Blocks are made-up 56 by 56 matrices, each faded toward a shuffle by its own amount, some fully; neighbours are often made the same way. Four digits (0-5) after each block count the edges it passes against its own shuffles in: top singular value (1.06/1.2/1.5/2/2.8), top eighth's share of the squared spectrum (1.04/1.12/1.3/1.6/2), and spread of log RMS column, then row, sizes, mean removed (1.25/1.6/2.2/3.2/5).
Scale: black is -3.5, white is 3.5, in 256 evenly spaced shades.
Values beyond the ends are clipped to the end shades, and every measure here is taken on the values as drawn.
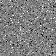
0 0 0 0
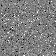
0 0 0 0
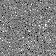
0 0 0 0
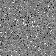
0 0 0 0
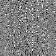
1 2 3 0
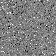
0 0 0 0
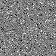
0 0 0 0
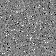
0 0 0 0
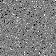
0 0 0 0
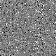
0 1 2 0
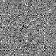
3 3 2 2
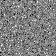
2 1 0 0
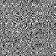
4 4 2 2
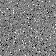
1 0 0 0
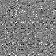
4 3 1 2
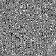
3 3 1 1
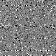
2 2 1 2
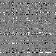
2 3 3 3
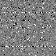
2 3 1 2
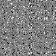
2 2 2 2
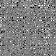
2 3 2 3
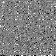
2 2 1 2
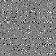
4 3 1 2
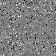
2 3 0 1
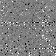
3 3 0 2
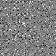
3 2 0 1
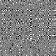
4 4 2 3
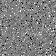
2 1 0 0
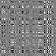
5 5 4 3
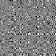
4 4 3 2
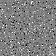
2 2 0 1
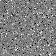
1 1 0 0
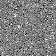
2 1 0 0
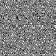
3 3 1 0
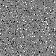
2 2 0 0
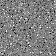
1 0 0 0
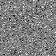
3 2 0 1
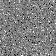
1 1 0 0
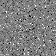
2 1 0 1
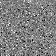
2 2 0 1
